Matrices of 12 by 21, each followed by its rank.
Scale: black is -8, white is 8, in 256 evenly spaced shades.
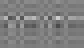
one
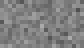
full rank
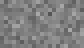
full rank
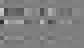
one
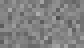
full rank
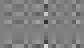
one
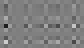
one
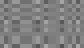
one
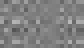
two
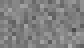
full rank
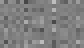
two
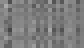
two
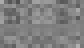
two
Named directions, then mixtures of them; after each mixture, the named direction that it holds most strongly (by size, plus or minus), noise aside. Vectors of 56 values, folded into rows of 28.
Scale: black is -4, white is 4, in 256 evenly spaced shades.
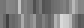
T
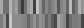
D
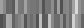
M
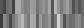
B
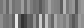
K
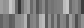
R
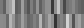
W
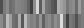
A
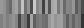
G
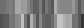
T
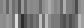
K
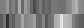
T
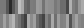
R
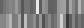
A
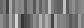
K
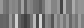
K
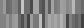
G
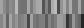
D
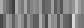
M
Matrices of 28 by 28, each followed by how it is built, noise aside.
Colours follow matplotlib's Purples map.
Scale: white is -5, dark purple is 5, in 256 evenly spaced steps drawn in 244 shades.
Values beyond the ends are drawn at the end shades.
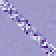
banded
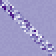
banded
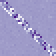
banded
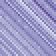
Toeplitz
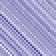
Toeplitz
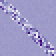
banded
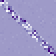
banded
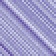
Toeplitz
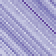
Toeplitz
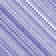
Toeplitz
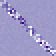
banded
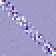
banded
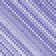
Toeplitz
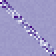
banded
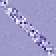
banded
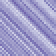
Toeplitz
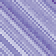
Toeplitz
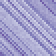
Toeplitz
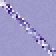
banded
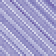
Toeplitz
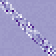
banded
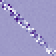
banded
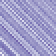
Toeplitz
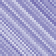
Toeplitz
